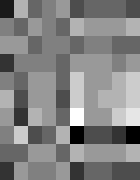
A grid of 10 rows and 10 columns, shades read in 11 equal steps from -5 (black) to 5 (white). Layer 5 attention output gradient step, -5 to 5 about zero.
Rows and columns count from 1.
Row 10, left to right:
-3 1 0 0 1 -3 -1 -1 -2 -2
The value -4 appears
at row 1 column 1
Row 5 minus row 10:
3 -2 1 1 -2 6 2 2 4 5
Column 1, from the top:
-4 0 1 -3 0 2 1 0 -1 -3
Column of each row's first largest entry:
2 6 1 6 6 6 6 2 6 2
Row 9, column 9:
1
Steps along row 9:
same up same down up down same same up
